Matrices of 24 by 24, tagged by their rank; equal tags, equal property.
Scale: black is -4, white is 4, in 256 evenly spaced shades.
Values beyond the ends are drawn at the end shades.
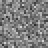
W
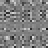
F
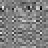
F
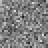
W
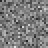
W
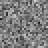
W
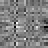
F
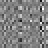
F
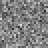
W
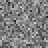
W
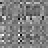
F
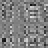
F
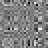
F
